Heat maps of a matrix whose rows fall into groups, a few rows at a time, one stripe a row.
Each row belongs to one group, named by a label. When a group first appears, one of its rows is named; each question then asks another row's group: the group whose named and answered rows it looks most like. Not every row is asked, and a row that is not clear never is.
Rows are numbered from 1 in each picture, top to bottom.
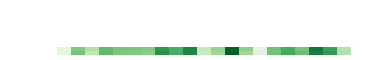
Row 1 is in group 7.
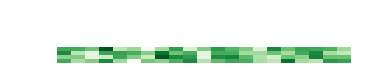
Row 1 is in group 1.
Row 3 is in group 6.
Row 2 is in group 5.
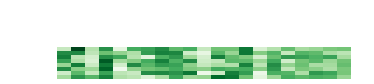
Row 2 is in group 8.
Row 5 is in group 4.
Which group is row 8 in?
1
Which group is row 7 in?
7
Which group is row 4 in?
5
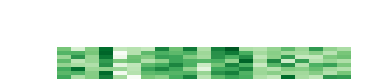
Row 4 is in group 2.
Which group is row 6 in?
8
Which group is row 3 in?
4
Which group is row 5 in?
7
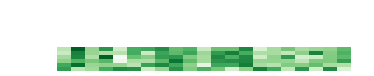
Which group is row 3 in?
4
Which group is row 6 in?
2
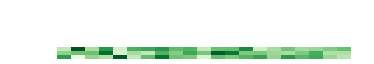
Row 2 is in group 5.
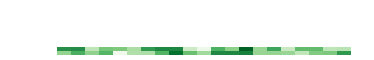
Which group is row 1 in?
8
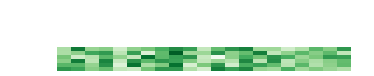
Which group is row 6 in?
8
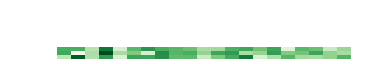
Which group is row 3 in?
4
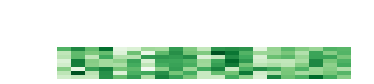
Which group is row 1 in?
1
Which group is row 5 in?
6
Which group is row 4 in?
6
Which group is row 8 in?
7
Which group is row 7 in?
4
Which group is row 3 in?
7
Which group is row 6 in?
2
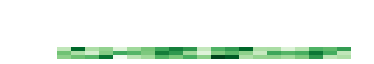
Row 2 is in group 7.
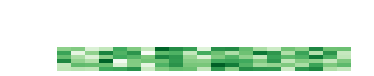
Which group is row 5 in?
6
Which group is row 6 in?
2
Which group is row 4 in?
5
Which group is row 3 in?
7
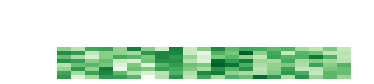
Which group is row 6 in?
4
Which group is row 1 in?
2
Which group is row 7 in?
1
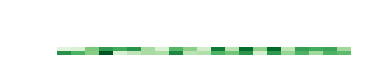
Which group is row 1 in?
2
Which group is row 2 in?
1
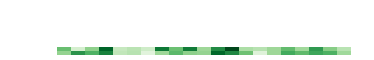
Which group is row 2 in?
1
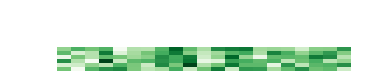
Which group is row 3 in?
7
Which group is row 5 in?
6
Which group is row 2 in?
7
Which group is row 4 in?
5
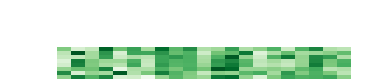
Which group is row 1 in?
5
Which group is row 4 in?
6
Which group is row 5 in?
6
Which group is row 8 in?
1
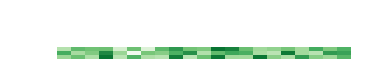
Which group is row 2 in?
1
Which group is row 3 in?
2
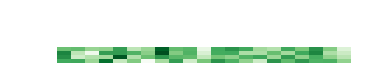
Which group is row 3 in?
8
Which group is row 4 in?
1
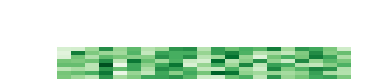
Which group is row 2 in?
6
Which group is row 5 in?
4
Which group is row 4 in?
2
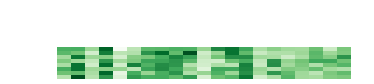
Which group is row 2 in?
5
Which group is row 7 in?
4
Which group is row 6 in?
8
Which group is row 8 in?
4
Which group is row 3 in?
6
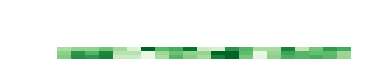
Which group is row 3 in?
1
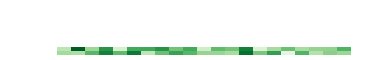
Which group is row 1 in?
4
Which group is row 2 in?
2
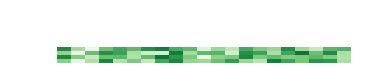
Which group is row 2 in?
2
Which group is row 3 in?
8
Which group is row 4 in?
7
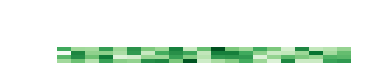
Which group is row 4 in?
4
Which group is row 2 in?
6
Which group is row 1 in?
2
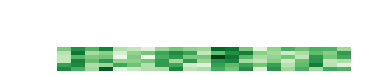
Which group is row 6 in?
1
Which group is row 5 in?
8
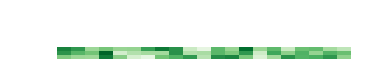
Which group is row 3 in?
1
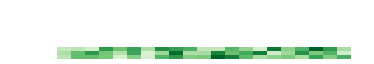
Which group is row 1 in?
7
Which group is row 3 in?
6
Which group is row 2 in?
2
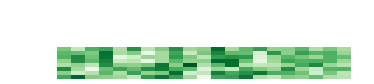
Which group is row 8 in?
8
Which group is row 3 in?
1
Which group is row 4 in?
1
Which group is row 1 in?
2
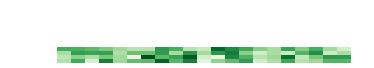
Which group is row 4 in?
4
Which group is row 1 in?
8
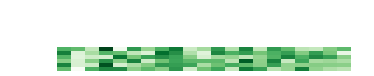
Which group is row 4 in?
2
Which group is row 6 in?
2
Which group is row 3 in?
7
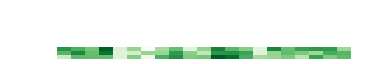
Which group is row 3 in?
6
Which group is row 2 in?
1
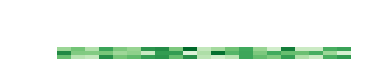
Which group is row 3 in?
4
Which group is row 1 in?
4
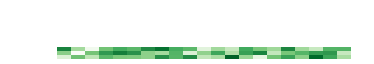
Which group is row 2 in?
2
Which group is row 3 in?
7
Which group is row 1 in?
4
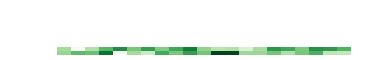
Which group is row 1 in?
7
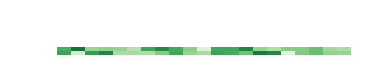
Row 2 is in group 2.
